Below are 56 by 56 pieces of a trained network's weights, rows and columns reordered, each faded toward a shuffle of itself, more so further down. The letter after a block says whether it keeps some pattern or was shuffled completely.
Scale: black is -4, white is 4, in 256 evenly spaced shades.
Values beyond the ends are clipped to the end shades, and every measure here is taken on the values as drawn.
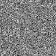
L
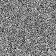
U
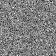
U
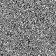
U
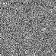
L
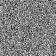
U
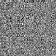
L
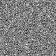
L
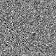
L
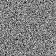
U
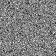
U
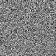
L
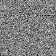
L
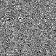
L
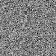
L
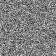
U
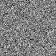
L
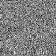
L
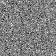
U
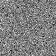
U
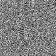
L
